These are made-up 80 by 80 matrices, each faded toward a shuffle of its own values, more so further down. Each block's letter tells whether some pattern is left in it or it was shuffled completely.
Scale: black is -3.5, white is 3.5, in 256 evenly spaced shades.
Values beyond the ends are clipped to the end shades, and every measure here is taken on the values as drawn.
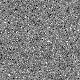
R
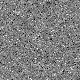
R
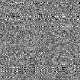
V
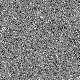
R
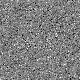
R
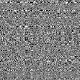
V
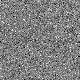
R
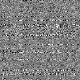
V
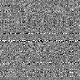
V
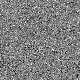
R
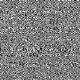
V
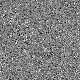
R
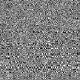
V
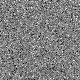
R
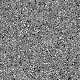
R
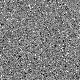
R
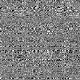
V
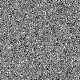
R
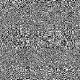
V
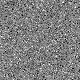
R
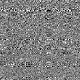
V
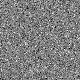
R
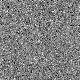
R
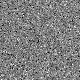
R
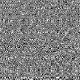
V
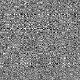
V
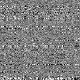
V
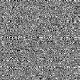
V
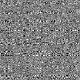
V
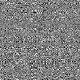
V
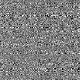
V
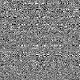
V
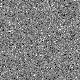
R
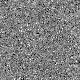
R
